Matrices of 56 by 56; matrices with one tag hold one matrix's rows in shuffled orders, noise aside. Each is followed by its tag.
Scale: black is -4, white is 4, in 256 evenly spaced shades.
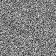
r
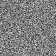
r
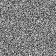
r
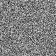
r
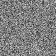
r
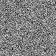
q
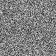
r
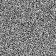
r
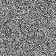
q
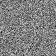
r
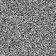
r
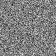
r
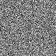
r
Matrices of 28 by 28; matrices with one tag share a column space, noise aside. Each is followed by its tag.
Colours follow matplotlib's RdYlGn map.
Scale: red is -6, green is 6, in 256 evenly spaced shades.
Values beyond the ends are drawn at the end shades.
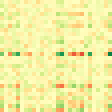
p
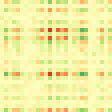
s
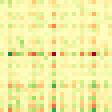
p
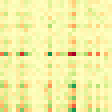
p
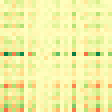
p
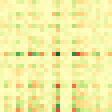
p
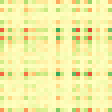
s
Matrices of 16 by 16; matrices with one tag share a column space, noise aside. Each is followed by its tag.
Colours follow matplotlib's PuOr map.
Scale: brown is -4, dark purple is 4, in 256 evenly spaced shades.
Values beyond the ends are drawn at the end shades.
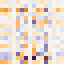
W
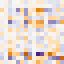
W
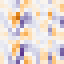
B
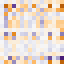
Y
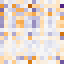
Y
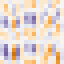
B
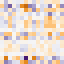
Y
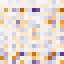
W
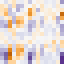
B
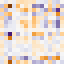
Y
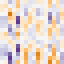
B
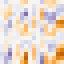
B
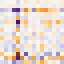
W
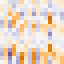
B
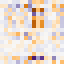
Y
